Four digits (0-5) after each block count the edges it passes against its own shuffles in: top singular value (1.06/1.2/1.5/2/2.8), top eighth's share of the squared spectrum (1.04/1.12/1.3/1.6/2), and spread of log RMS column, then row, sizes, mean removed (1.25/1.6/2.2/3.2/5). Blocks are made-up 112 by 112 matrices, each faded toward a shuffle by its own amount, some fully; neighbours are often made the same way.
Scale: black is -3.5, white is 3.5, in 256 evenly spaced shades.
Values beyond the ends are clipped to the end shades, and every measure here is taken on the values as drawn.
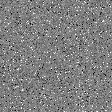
1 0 0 0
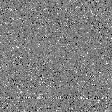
3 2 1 2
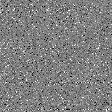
3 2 0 2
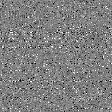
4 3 1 3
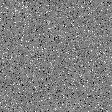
0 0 0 0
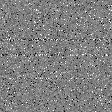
3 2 0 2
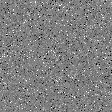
1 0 0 0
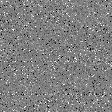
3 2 0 2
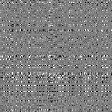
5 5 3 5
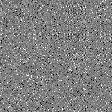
4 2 1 1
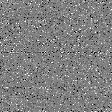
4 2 0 1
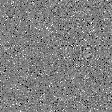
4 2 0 1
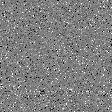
3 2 0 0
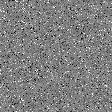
0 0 0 0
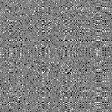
5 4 3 3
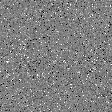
2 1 0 0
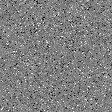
2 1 0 0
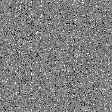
1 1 2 1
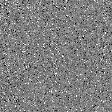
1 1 2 1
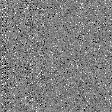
2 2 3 1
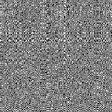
5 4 3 3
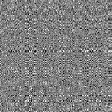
5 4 3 3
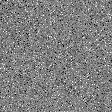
0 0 0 0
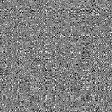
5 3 2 2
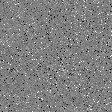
0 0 0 0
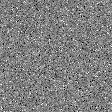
2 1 0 0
